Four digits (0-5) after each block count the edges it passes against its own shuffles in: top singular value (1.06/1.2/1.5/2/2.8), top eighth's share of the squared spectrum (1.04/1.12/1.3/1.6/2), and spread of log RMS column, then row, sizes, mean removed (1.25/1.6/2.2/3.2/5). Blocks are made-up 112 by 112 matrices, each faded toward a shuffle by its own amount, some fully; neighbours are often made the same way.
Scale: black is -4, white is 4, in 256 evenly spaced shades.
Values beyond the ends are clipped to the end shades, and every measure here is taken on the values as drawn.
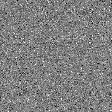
3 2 1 1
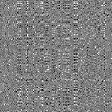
5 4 3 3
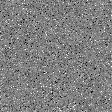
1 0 0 0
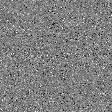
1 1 0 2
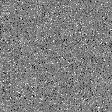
3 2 0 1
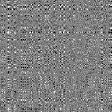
5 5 3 3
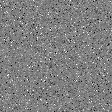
1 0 0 0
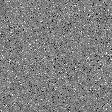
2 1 0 0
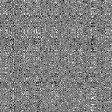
4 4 3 2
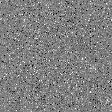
3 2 1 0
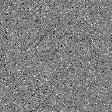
3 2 1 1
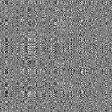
5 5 4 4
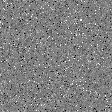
1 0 0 0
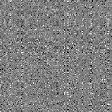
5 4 3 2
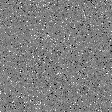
1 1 0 0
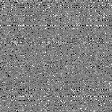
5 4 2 3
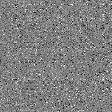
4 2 1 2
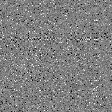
4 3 1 2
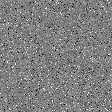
0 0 0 0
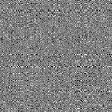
5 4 3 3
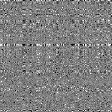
5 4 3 3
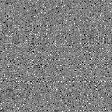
4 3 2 2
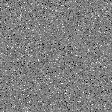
3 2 0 1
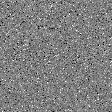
2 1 0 1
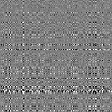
5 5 3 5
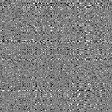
5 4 2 3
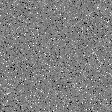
0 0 0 0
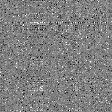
4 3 1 2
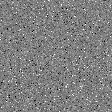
1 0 0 0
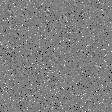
0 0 0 0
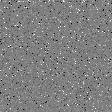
2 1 0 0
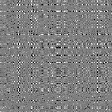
5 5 3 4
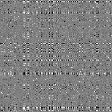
5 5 3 4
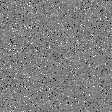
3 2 0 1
